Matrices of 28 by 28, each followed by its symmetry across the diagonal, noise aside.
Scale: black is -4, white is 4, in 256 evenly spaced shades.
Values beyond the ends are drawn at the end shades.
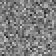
neither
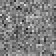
antisymmetric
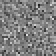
antisymmetric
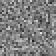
antisymmetric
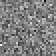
antisymmetric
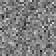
neither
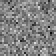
neither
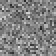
neither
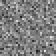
antisymmetric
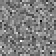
antisymmetric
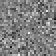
antisymmetric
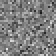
antisymmetric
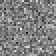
neither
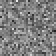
antisymmetric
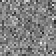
neither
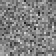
neither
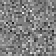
antisymmetric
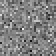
neither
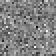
neither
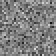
neither
